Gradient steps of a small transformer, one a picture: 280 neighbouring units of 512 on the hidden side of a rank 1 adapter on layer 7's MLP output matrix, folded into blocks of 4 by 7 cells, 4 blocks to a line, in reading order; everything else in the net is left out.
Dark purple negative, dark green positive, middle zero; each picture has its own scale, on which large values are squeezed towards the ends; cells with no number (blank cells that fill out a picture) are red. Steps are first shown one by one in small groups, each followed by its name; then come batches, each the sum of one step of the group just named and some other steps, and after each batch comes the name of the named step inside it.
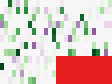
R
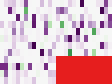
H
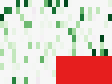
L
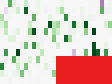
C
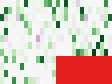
L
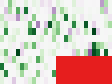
C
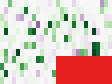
C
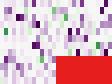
H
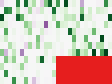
L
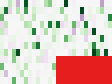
C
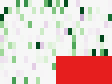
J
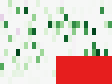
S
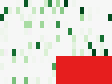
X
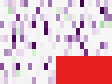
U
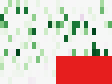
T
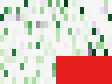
X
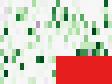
S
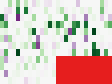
T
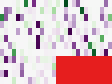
X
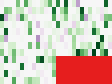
J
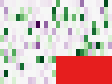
U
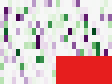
S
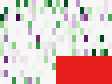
J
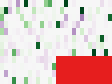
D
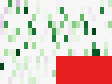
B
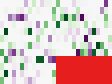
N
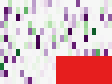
B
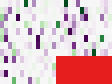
D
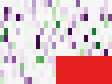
N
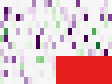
N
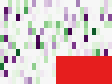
B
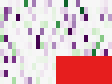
D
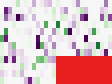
N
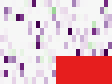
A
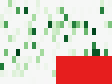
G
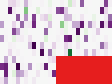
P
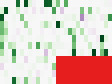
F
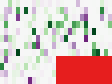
G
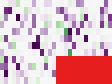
P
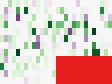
G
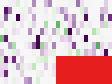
P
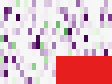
P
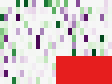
F
